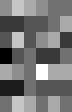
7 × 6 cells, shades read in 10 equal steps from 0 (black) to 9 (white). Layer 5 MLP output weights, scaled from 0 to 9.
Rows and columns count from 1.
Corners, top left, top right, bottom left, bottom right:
5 4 4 4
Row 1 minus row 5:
-1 2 2 -4 -2 -2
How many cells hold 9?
1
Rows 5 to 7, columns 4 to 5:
9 6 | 3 3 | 4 6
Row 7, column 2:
7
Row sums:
31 20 26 15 36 15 31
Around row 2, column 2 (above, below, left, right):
7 7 2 3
